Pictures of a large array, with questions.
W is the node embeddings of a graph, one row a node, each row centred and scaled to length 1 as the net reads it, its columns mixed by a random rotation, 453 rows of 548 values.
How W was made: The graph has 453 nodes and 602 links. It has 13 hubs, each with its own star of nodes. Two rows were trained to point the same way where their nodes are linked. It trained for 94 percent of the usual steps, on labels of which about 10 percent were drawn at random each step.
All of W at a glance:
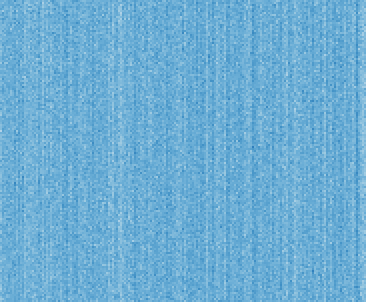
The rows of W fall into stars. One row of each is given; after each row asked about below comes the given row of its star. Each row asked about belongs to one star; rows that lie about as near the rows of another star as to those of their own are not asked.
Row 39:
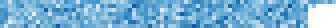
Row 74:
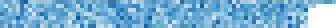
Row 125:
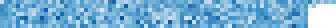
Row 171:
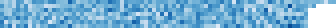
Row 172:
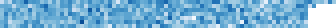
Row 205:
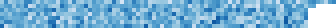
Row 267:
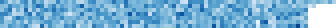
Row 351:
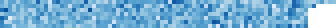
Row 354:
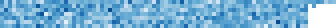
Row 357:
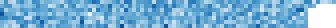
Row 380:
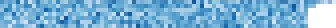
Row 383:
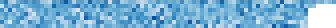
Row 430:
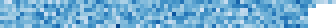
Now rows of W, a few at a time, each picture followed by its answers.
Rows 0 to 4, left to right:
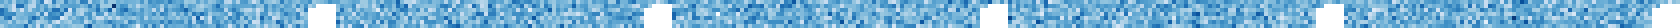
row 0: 354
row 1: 430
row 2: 354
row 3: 380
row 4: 171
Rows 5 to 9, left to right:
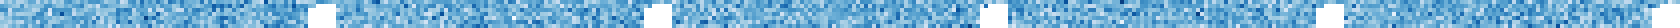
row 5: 39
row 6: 172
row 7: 205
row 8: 380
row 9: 267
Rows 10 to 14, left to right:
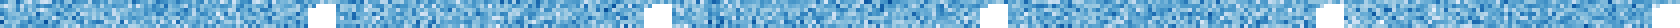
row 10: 430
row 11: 74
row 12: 357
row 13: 430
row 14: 39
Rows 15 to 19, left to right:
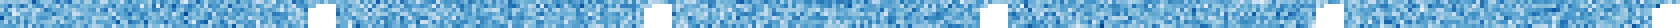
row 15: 267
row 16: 357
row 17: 357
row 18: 74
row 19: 205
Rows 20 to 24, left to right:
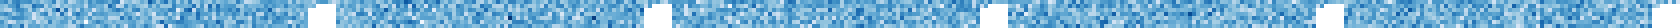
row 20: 74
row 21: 383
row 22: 354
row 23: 430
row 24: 267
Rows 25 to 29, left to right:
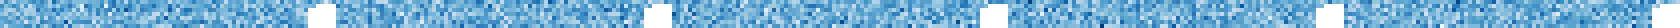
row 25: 205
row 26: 205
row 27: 354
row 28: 74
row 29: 74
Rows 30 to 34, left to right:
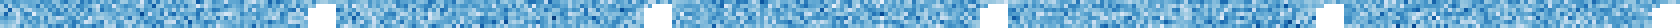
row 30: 383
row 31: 205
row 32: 171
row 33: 205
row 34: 125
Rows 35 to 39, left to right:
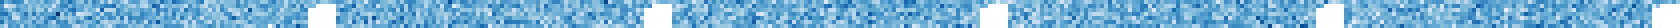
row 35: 430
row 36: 380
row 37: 357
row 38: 171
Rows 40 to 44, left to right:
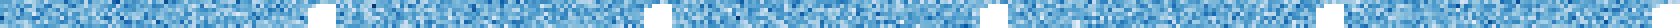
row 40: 380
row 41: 74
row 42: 357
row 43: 74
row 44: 125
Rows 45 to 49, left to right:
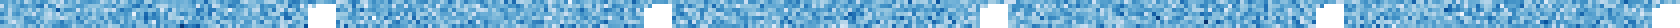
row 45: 39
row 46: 171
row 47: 267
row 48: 171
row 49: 171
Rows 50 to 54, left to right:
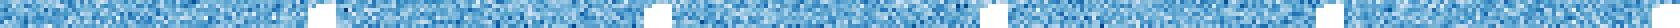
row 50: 125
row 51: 383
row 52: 205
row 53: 125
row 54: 39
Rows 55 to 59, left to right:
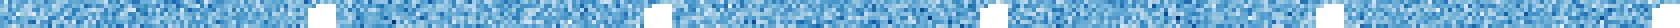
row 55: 357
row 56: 430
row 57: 172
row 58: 267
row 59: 171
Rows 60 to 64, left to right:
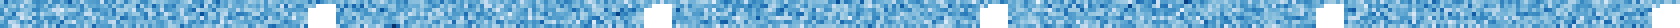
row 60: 357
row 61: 267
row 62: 354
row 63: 430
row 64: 125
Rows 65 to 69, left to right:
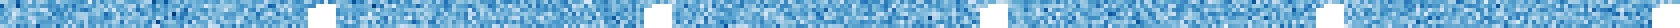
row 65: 430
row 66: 74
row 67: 205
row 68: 357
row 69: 383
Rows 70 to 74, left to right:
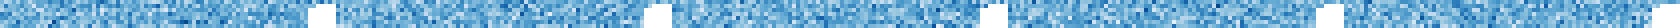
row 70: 267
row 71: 357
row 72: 171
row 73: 357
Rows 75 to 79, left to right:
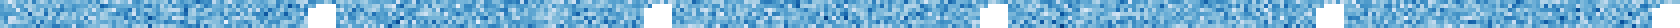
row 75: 39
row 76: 171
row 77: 383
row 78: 205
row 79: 172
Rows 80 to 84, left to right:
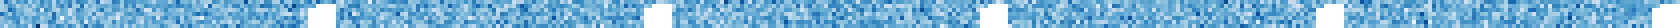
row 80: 357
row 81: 354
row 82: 172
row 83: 125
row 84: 74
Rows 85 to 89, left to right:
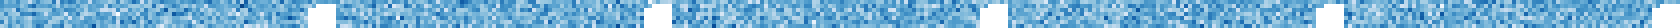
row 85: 430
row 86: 357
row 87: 171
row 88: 39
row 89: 39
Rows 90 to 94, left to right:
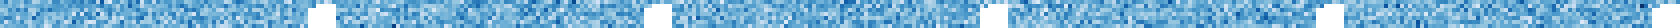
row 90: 383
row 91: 39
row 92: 351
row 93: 172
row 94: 172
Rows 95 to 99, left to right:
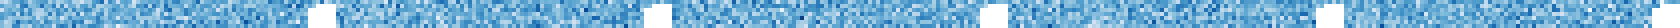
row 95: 172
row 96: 172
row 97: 125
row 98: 351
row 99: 383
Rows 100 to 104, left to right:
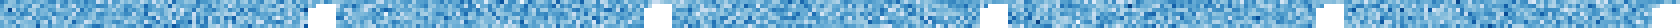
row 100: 383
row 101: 267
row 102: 171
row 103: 430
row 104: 380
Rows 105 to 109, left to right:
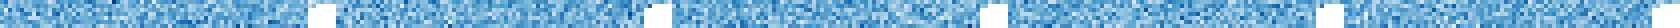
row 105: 383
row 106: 351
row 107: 383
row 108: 430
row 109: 351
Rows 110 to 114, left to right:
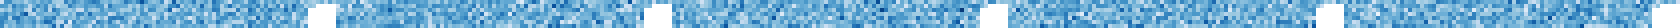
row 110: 205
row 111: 267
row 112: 205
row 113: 383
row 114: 357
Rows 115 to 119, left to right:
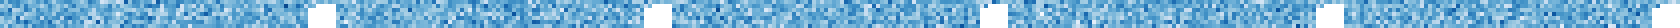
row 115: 357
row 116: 351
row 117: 351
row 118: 74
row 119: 171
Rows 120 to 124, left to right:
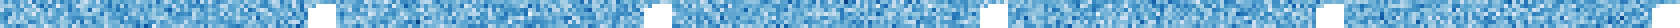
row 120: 172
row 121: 172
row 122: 351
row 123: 357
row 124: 125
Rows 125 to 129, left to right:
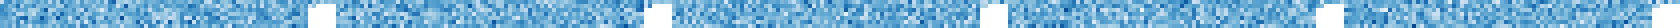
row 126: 171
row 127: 267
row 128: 430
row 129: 125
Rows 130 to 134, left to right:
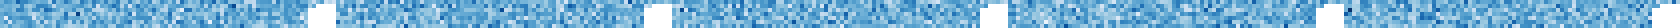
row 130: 74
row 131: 125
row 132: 383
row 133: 39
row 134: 354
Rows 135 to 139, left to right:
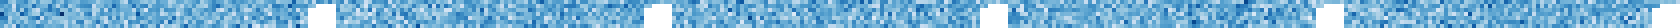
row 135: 354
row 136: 39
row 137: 74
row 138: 267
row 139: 74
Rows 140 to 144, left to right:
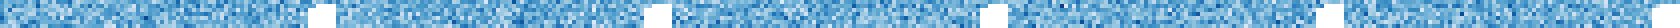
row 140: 357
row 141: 267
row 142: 430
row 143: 172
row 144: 380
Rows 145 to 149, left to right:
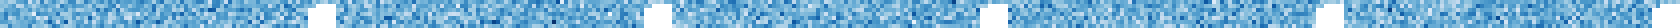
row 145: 205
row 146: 205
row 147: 383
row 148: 125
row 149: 39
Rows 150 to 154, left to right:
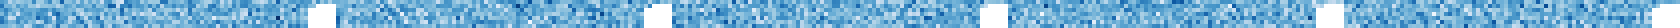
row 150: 125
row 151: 125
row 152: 125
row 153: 380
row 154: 357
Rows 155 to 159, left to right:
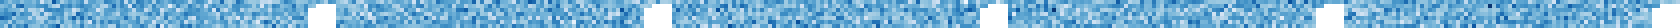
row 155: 354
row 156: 205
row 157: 172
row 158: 380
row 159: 267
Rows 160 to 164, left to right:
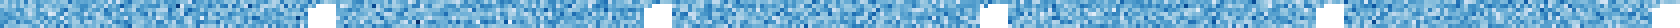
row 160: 357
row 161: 74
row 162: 354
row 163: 380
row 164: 380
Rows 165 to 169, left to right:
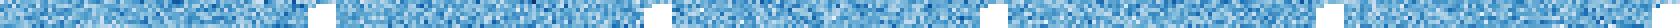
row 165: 351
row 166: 205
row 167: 125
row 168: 125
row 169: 171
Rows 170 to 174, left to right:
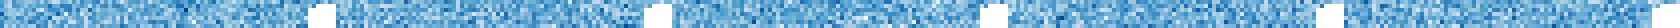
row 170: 430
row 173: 205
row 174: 74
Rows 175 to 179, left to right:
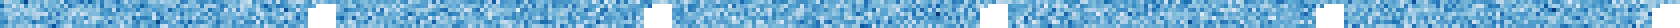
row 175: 205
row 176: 357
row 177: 172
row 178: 351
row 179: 205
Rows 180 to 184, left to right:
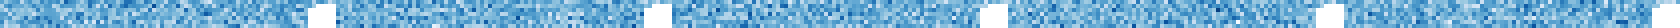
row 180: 357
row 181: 430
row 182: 125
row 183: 205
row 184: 125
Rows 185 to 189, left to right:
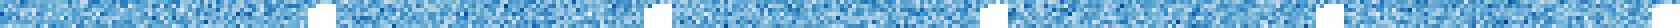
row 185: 357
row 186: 351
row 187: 205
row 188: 354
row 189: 380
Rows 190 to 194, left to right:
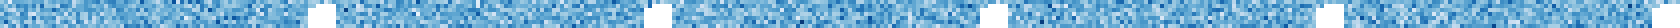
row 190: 205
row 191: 383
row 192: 172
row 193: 205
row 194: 357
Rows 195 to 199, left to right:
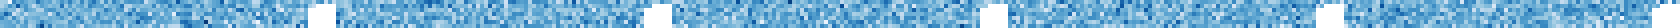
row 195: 267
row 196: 430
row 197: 383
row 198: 354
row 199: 354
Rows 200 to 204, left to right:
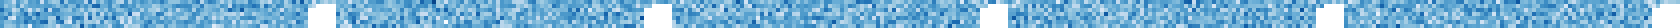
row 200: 125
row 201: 357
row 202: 205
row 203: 351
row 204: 383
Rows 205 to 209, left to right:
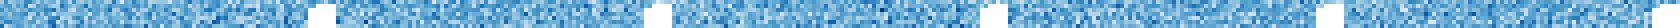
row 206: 380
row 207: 205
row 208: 125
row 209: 357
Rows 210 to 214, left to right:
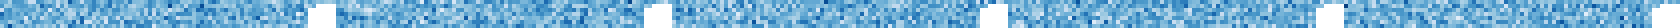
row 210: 172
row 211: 125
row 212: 172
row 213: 357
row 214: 74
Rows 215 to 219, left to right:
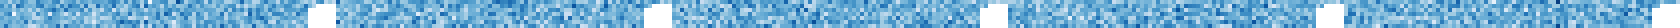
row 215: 267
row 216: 430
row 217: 383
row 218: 171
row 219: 267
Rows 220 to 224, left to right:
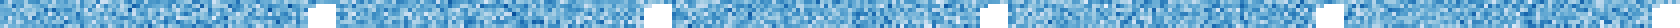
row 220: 39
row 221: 267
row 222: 354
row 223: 39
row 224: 267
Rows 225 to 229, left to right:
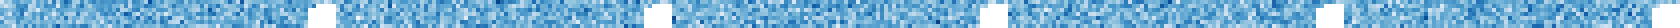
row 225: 171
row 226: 172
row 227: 380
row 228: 430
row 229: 39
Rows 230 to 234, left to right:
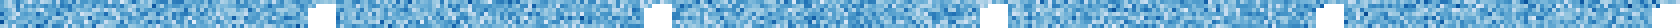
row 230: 430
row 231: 430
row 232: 267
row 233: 171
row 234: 430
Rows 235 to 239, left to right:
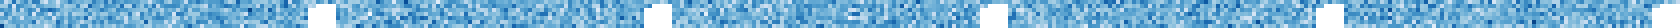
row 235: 267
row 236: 357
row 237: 39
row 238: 267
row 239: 125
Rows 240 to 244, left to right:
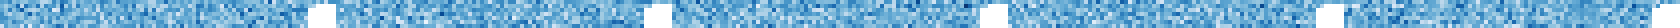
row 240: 383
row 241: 383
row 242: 380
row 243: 383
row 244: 354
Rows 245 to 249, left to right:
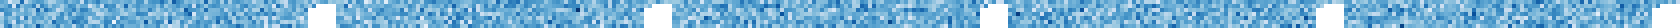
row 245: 351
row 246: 351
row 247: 172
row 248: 125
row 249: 39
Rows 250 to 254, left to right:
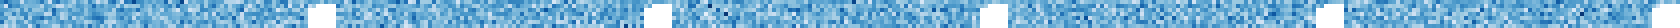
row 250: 380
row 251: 74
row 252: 74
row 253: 39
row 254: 357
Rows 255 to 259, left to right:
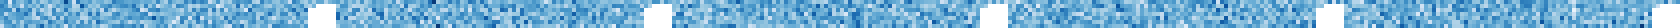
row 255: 383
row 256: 357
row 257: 267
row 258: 205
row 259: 383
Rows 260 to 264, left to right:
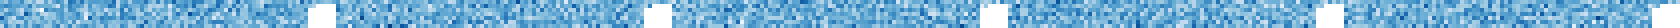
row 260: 125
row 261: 351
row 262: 205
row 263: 267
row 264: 125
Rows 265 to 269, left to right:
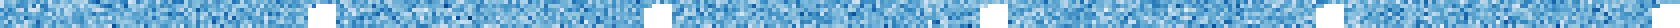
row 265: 351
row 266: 125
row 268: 39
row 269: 125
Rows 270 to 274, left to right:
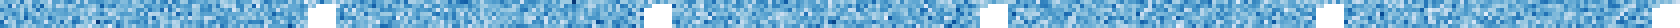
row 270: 351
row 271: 267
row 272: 205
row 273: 267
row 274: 125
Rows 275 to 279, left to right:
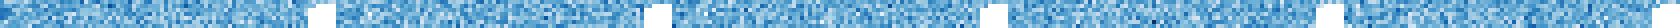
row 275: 125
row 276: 74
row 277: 74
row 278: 125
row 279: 354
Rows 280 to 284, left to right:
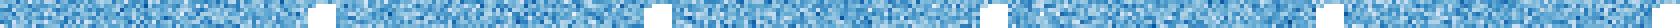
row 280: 380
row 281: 267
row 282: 357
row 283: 74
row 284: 357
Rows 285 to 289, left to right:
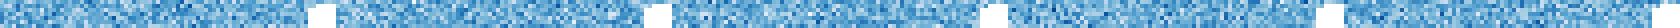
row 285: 430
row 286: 39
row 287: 171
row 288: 380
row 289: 380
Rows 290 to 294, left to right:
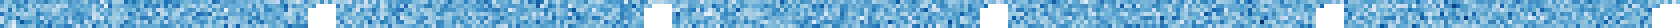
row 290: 357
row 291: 205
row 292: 172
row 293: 171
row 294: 125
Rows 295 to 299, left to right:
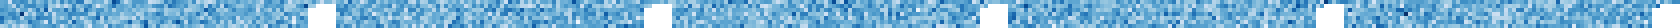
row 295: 380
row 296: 351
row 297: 351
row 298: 354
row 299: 354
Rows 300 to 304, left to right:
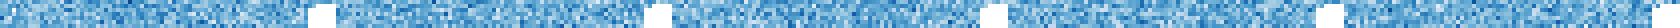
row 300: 267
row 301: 39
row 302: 267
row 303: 39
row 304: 351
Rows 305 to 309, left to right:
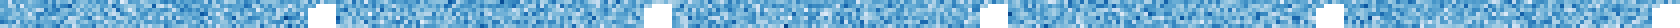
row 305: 430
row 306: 380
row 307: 351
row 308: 430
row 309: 267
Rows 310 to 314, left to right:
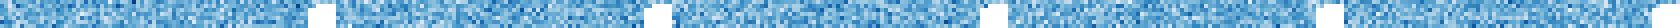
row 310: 430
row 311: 430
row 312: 172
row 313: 39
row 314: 380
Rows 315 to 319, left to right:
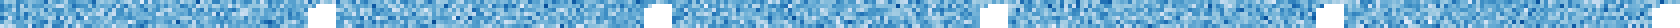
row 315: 125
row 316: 357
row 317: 380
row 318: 172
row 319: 74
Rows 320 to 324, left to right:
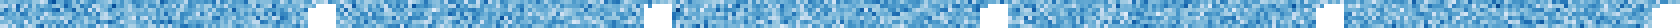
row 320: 354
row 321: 383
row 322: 354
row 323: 351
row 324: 357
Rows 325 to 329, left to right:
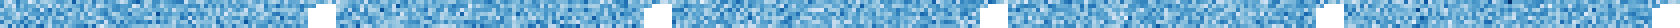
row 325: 430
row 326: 172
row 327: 354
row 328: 351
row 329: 125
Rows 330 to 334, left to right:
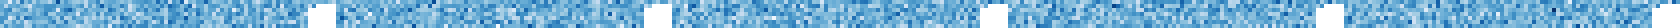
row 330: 351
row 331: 39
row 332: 354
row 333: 351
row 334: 205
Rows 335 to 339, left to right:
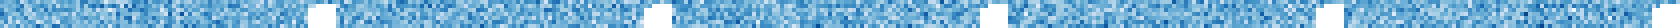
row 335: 39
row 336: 205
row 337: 380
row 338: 380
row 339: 39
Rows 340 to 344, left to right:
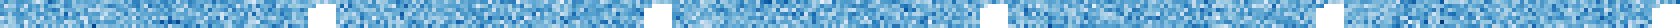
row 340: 74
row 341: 383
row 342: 267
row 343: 171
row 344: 357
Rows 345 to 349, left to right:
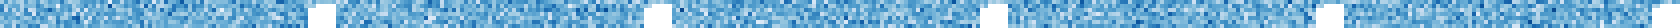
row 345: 383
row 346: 205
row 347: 383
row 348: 380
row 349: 267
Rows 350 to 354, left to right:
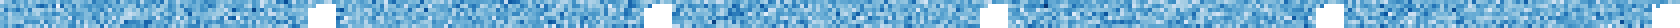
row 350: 172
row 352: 354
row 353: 354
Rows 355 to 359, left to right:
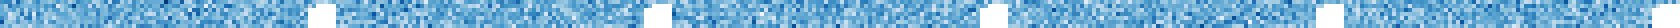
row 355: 380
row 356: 430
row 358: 39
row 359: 267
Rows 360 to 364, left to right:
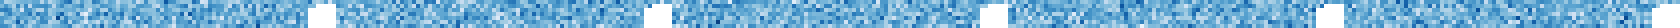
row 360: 125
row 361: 357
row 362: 430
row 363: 354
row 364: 383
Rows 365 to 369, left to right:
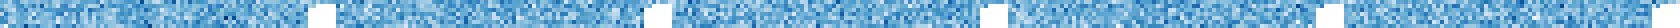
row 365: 39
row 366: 74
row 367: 74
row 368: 39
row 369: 351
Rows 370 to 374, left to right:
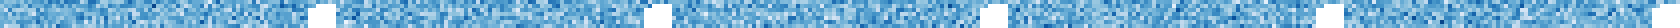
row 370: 357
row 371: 357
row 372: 74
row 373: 351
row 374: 357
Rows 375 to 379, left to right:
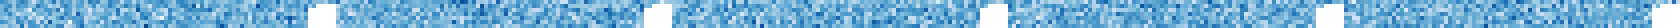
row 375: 74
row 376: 267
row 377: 172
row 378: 39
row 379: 351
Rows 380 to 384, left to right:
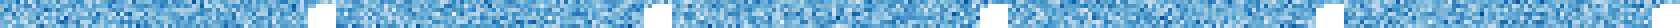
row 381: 171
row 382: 39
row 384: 354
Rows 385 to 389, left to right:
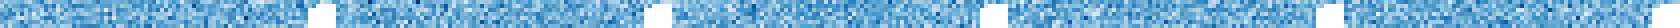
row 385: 172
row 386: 125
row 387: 357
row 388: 125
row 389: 380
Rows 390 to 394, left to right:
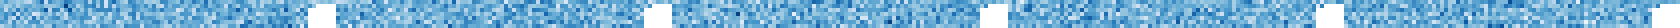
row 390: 205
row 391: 351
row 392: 74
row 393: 354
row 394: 380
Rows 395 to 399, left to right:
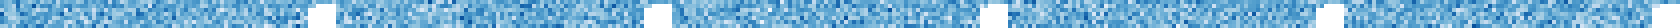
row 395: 430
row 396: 39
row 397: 383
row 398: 74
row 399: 267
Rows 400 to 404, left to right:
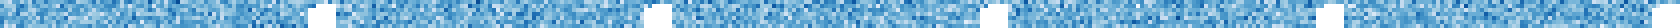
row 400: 171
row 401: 354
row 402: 351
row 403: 172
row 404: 357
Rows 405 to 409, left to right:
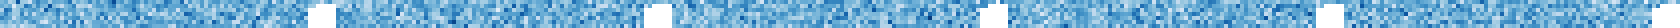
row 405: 380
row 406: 354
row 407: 172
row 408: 39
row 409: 354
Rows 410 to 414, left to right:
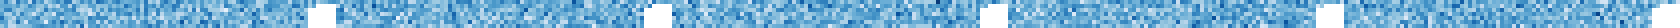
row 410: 380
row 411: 354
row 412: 74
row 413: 354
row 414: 380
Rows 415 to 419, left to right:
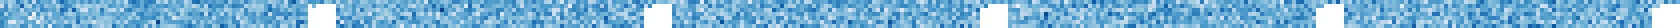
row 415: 39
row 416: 171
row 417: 74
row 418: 430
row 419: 39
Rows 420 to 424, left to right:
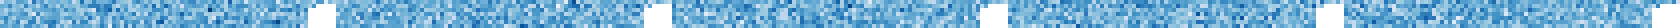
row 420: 205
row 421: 351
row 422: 380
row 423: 380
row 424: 357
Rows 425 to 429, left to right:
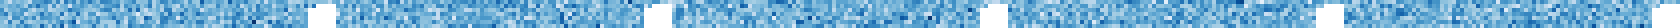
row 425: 171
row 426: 351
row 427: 172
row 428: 74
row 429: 354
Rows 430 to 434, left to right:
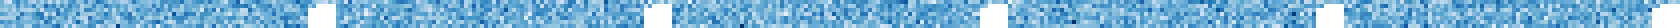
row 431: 351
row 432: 125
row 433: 205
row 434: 74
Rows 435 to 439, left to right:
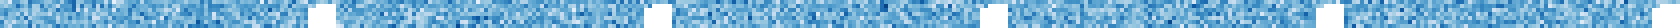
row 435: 39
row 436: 383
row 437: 125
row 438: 125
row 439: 380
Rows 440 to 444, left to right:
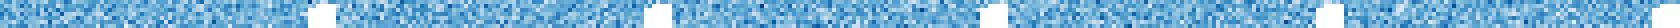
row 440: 354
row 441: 354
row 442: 172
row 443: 383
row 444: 357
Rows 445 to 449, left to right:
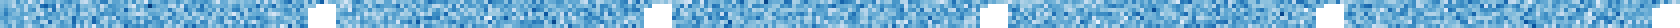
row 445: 172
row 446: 172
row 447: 267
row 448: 351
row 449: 267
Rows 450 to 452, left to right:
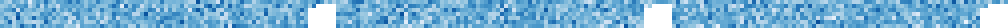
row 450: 171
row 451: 74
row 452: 125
